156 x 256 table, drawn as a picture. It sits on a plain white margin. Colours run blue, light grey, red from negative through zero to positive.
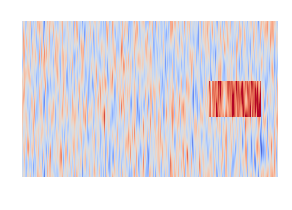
Ninth with the highest average: middle right. Odd patch: higher, in the middle right. Slope: none. Average level on the scale: 50%.
